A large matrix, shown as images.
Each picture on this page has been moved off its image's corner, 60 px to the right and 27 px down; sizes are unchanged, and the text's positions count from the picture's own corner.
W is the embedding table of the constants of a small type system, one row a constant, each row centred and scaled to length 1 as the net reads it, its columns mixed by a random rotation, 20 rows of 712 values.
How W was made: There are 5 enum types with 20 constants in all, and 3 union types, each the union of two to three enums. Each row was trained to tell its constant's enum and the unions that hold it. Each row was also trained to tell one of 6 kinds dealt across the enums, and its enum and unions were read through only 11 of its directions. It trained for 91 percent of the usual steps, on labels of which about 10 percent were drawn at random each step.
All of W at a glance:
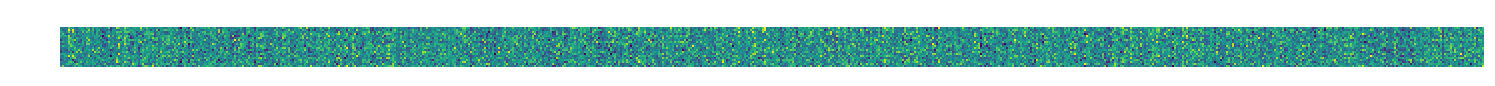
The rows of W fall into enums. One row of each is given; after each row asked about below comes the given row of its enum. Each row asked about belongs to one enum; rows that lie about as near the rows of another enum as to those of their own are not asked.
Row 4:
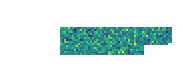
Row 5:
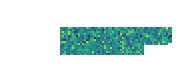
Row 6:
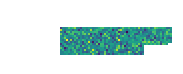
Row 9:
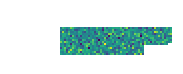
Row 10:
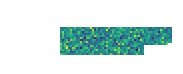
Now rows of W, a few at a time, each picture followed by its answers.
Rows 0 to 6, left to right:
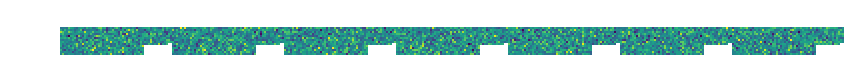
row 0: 5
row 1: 6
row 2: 9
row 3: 9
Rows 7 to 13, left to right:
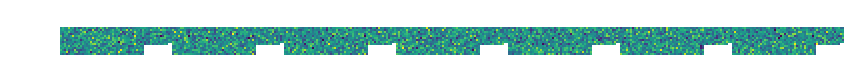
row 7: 4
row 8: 5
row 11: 6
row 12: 10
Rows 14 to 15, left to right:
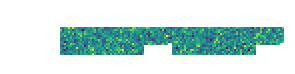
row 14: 6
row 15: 9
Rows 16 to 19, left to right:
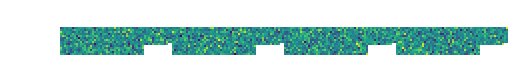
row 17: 5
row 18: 6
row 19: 9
